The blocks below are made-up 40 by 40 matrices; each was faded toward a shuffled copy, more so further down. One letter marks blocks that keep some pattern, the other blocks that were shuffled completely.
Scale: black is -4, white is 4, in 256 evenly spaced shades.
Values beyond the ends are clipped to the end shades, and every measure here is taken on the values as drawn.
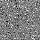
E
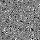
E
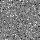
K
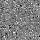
E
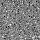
K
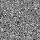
K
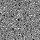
E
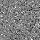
E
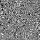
E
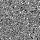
K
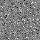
E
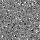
K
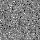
K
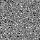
E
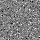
K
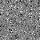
E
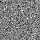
K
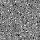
E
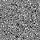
E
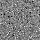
E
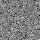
K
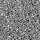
E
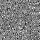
E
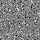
K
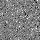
K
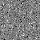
E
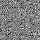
E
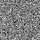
K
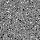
K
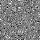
E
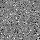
K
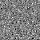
E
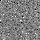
K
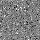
K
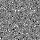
K
